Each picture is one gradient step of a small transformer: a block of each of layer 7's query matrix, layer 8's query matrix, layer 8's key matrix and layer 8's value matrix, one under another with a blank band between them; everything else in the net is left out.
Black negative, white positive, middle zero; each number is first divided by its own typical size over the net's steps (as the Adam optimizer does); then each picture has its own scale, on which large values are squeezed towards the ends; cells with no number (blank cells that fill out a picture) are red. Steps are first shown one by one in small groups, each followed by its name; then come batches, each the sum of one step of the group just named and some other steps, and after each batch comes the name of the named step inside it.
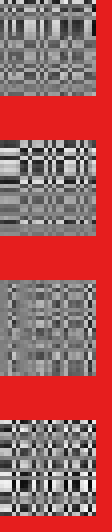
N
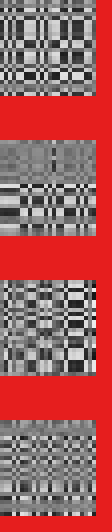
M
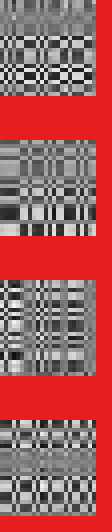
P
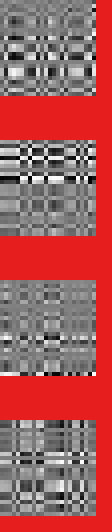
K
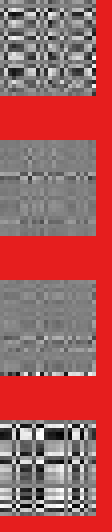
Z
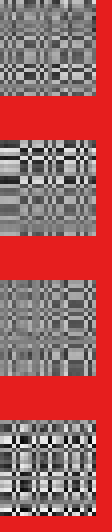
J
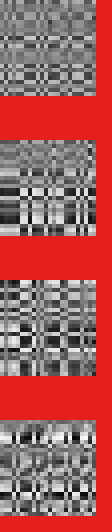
J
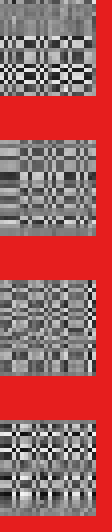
P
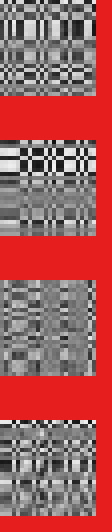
P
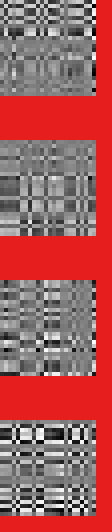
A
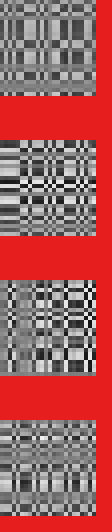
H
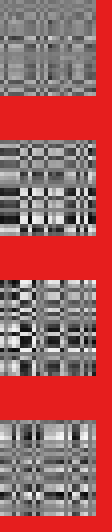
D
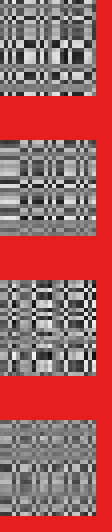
H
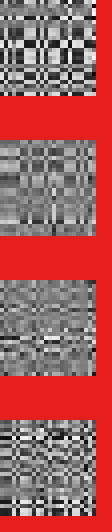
A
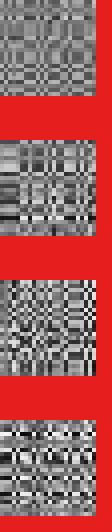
D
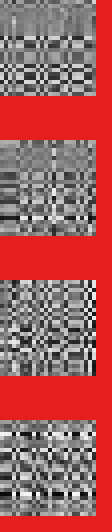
D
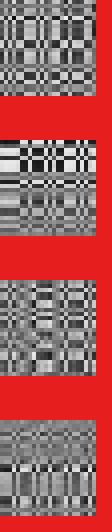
H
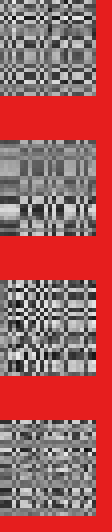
D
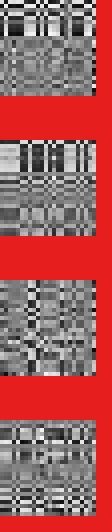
A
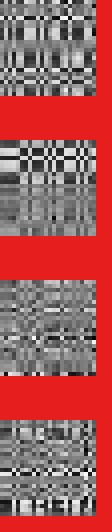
A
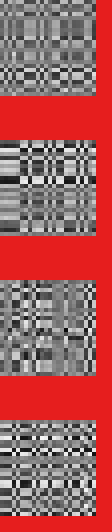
H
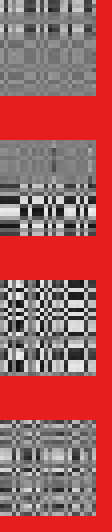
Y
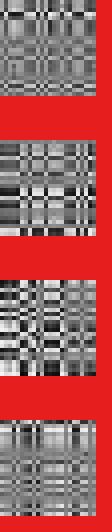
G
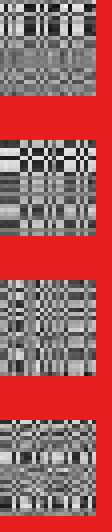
Y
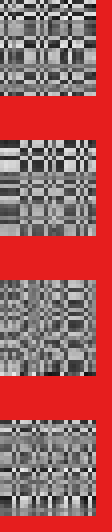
G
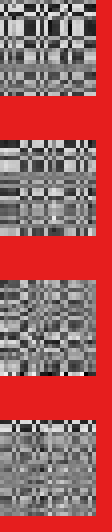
G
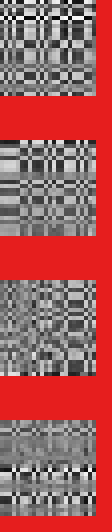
G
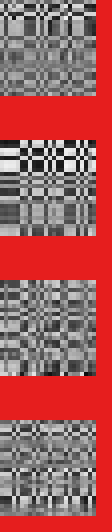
G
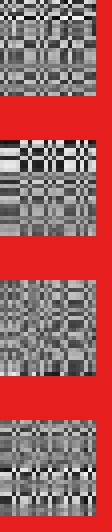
G
